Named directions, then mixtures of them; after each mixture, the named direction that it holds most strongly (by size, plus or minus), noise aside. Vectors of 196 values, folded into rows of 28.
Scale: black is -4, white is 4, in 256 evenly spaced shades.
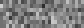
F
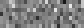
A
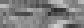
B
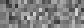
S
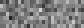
F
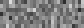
A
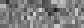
S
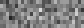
S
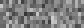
F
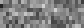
F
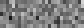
A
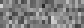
F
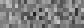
S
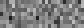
A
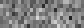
F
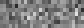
S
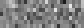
A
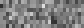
F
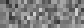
S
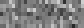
A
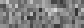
S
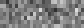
S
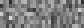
F
